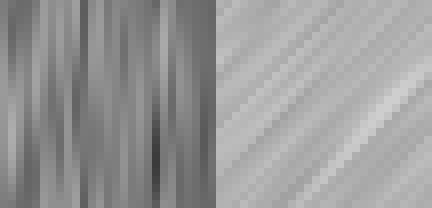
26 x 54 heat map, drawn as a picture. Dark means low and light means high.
It is made of 1 by 2 panels. Panel 1,1: middling, streaked downward. Panel 1,2: high, slanting up to the right, faint in contrast.
